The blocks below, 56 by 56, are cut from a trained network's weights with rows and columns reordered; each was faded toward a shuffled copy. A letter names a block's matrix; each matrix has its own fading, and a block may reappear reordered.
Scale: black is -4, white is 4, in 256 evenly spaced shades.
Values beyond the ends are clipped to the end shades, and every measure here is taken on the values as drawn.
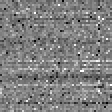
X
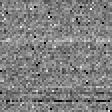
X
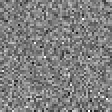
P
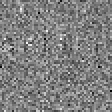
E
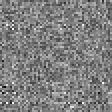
E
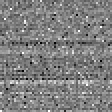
X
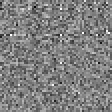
E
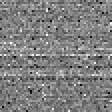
X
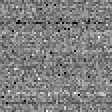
X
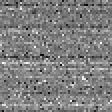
X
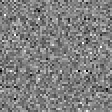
P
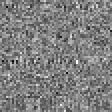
E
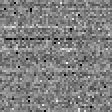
X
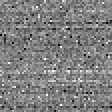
X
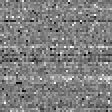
X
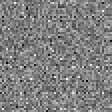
P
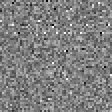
E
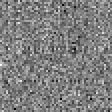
E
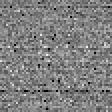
X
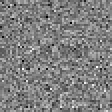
P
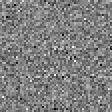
P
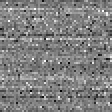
X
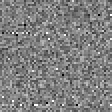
E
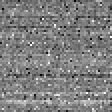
X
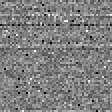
X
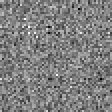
E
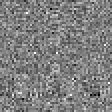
P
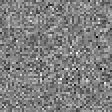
P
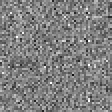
E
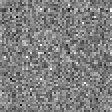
E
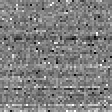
X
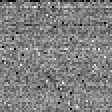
X
